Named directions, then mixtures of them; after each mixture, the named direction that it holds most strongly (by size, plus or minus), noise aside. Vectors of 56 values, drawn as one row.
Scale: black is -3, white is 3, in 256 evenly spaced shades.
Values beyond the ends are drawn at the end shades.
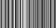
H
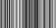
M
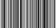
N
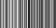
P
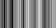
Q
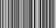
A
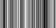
N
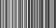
P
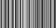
H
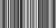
M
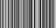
A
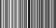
P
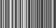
H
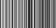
P
